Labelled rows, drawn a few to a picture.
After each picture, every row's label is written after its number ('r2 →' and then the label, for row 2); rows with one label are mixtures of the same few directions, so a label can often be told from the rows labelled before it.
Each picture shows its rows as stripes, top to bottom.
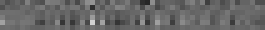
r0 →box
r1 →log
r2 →log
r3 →log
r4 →log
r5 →log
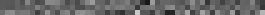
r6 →box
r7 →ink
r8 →ink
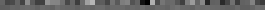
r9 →box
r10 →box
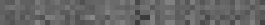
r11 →ink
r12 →box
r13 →ink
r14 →box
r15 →ink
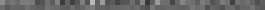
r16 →log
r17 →box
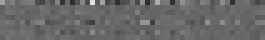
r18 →log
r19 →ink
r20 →ink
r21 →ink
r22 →box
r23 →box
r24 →log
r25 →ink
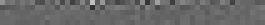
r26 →log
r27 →log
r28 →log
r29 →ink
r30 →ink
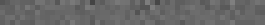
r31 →log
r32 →box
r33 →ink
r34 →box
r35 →log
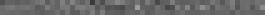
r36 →log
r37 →ink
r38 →log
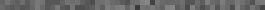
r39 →box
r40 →ink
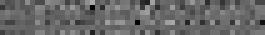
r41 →box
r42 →log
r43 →box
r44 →box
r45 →ink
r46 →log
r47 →log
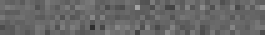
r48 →box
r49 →ink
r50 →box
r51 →log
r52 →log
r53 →log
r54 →ink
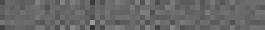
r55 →log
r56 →ink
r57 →box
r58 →log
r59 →log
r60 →log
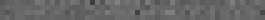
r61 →log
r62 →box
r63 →ink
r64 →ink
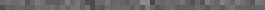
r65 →box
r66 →log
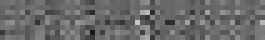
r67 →box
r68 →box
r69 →box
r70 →box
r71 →ink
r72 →box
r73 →log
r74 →box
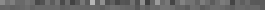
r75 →log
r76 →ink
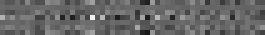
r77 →box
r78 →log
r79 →ink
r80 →log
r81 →box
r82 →ink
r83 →box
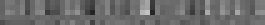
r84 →box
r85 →box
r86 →box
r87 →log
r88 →log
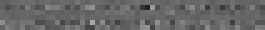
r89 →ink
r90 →box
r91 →ink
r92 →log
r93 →log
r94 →box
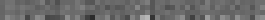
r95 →box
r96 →ink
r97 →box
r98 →box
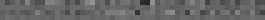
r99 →box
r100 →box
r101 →ink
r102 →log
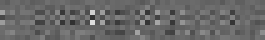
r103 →box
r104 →box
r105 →log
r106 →log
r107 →log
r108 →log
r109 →ink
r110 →box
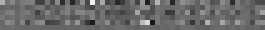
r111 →log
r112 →box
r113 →ink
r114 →log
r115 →box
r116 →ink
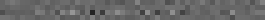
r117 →ink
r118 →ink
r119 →log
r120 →log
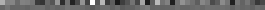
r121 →log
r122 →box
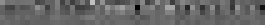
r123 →log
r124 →ink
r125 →ink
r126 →box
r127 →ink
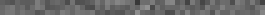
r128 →ink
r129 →box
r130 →ink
